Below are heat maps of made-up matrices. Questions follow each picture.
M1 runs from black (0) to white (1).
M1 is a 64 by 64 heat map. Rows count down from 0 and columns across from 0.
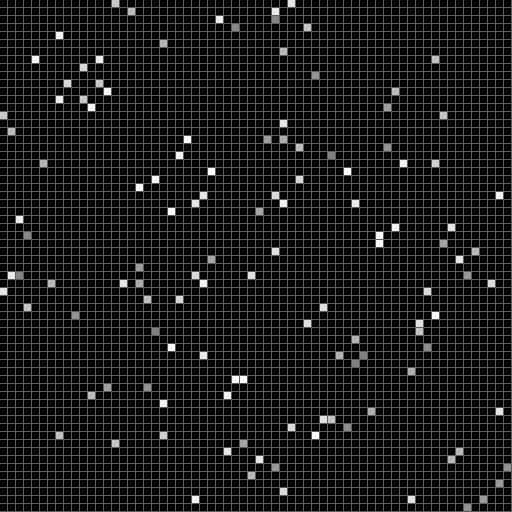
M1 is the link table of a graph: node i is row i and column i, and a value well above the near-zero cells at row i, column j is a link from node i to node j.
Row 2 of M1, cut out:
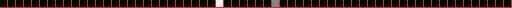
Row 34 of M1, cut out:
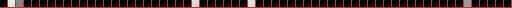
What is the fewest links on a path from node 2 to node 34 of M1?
1
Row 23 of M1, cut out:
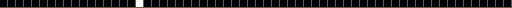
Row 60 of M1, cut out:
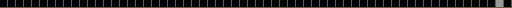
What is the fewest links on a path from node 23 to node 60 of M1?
6
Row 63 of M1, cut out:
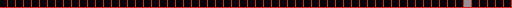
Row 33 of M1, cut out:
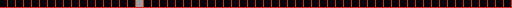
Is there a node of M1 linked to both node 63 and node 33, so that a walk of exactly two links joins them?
no
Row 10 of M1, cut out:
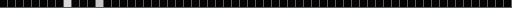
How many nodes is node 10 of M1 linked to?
2
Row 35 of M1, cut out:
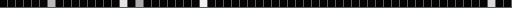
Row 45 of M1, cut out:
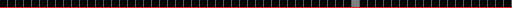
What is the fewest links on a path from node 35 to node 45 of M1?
3
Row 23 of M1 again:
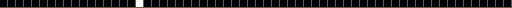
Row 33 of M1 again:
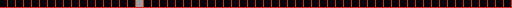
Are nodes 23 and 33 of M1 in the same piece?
yes
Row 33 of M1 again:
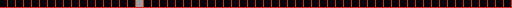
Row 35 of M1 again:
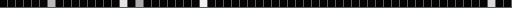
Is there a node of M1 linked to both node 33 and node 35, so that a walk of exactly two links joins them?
yes
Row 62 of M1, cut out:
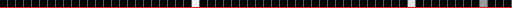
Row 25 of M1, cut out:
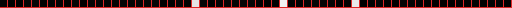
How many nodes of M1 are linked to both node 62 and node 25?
1
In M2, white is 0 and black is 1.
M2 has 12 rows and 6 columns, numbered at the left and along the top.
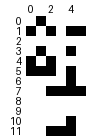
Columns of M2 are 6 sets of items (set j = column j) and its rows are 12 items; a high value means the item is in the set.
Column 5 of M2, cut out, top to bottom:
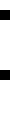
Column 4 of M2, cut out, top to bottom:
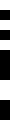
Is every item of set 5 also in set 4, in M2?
yes
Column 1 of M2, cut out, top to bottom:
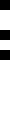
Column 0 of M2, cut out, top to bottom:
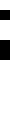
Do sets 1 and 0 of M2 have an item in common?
yes
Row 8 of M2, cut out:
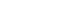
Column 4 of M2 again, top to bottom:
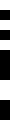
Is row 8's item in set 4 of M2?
no
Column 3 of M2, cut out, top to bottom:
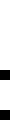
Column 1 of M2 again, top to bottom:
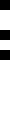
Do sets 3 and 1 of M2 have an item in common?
no
